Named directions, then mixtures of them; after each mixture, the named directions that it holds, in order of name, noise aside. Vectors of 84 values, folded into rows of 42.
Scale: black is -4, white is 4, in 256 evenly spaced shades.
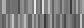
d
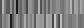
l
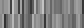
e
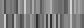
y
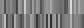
y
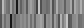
l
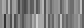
e, l, y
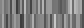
e, l, y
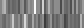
d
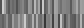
d, l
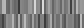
d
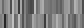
e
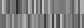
d, l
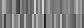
d, e, l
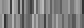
e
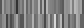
e, l, y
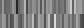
e, l, y
